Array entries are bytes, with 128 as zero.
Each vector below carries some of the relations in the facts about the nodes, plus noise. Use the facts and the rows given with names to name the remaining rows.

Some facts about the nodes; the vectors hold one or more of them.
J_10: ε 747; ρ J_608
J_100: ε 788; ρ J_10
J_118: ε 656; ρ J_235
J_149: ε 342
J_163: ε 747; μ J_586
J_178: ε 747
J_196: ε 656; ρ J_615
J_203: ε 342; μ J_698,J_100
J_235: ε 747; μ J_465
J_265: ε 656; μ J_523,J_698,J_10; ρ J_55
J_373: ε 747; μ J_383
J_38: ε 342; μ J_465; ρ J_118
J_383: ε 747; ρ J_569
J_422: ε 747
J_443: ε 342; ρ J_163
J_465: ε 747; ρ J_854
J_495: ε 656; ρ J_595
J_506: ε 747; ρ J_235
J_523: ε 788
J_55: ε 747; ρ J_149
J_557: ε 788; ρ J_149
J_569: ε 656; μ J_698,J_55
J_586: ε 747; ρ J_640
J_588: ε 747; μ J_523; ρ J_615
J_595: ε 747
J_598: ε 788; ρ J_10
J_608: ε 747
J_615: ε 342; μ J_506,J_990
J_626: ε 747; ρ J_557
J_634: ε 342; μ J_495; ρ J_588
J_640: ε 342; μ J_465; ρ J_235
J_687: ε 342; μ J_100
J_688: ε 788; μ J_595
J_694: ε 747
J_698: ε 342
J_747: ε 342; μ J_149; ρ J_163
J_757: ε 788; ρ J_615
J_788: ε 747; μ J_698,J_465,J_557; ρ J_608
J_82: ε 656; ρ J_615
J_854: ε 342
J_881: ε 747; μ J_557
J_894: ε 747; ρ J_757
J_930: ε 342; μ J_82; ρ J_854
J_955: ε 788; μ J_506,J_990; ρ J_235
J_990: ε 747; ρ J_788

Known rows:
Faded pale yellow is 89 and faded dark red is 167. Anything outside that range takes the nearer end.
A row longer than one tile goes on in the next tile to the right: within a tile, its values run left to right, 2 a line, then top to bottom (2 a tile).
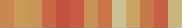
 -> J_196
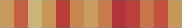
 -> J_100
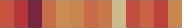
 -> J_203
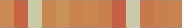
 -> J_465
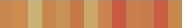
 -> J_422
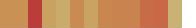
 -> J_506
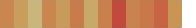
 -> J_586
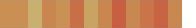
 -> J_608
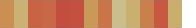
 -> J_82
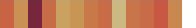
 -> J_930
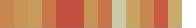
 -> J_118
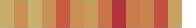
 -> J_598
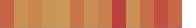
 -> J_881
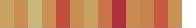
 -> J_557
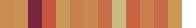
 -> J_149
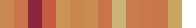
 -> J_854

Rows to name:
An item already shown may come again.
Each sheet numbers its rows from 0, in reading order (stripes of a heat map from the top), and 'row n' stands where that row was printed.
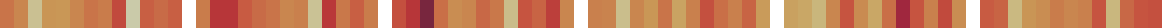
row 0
J_235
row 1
J_698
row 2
J_203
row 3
J_10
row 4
J_523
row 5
J_788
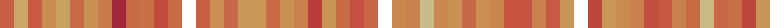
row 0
J_588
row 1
J_881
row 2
J_55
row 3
J_265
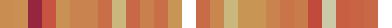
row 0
J_149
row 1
J_235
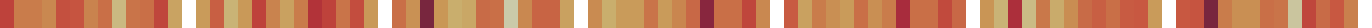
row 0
J_569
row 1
J_100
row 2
J_615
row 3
J_688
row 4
J_588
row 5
J_955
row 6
J_687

